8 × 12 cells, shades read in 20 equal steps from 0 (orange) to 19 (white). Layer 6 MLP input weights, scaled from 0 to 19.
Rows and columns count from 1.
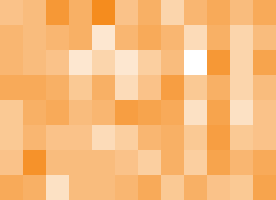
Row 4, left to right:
5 5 6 10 6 13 9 3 10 6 12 8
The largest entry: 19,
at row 3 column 9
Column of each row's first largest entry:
8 5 9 6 9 5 7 3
